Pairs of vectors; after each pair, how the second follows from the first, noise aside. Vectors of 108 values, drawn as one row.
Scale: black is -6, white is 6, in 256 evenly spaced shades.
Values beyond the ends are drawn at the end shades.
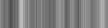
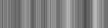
wrapped around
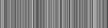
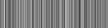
wrapped around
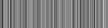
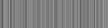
shrunk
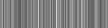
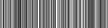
scaled up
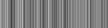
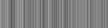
shrunk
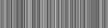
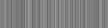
shrunk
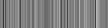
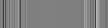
partly zeroed
